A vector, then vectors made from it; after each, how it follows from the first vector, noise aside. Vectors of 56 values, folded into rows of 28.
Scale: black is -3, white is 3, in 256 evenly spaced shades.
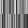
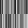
negated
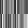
negated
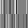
partly zeroed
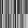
negated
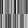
negated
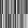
negated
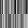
negated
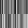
negated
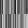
negated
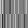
partly zeroed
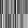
negated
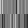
partly zeroed
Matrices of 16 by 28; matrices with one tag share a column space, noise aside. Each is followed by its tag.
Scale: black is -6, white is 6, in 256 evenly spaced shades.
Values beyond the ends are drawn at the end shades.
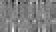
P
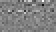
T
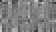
P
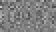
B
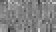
P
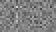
B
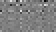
T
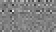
T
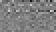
T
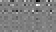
T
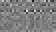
T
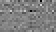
T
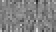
P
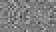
B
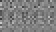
B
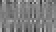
P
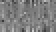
P
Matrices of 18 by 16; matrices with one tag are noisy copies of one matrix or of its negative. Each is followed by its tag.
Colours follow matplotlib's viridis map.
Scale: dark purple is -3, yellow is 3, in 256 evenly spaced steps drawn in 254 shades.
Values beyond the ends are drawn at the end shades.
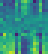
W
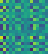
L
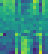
W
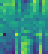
W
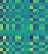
L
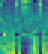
W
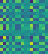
L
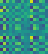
L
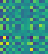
L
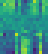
W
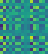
L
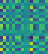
L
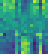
W
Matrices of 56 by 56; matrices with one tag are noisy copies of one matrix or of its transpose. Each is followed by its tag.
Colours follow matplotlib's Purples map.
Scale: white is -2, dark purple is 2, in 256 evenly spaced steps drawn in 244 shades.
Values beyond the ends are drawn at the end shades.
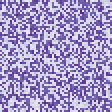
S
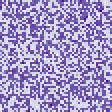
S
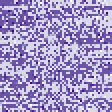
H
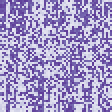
H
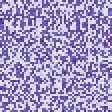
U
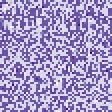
U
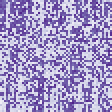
H
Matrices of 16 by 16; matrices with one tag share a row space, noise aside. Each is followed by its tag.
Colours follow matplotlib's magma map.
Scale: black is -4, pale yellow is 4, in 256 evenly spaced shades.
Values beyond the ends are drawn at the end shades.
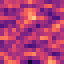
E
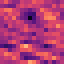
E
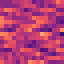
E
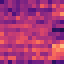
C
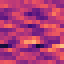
E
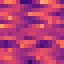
E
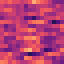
E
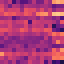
C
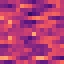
E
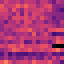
C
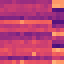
C
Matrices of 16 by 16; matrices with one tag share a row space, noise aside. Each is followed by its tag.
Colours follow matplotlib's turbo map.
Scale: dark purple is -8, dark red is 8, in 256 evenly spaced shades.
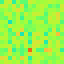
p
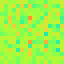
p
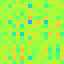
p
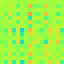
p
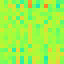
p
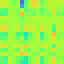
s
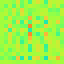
p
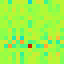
p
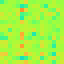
s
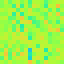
p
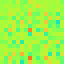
p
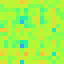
s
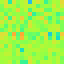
p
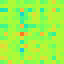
s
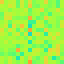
p
